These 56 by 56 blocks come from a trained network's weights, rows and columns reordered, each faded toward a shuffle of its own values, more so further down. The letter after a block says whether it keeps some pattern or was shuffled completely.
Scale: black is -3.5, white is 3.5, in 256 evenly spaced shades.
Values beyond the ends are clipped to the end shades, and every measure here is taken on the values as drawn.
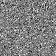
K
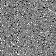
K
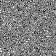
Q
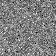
Q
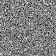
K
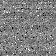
K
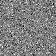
K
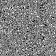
K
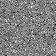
Q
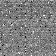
K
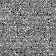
K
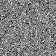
Q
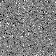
K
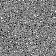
Q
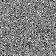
K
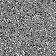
Q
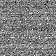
K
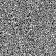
Q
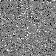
K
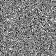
Q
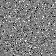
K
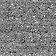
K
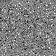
Q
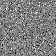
Q
